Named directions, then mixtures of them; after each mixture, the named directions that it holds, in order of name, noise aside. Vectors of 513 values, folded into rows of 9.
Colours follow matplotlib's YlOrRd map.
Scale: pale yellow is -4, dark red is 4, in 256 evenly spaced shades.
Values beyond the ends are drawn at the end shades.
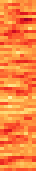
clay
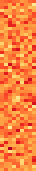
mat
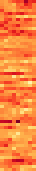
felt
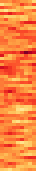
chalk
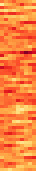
chalk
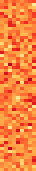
mat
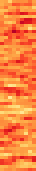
chalk, clay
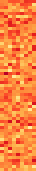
felt, mat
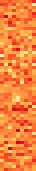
chalk, mat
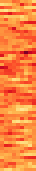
chalk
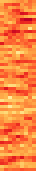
clay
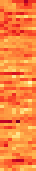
felt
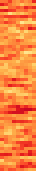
chalk, clay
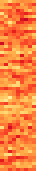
clay, mat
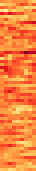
chalk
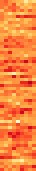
felt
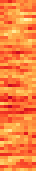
clay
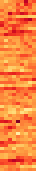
clay, felt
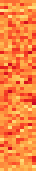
chalk, mat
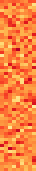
mat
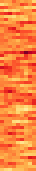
chalk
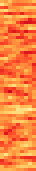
chalk, clay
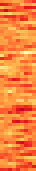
chalk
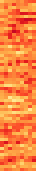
clay, mat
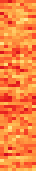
clay, mat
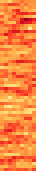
clay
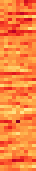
clay, felt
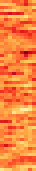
chalk, felt
